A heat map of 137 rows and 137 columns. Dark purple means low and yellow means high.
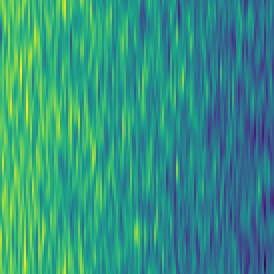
Grain: streaks running down. Slope: up to the left. Histogram: bell-shaped.
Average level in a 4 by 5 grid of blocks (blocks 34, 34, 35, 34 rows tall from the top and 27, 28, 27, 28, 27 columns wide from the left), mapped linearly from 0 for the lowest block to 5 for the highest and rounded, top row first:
5 4 3 2 1 / 5 4 3 2 0 / 5 4 3 1 0 / 5 4 3 1 0
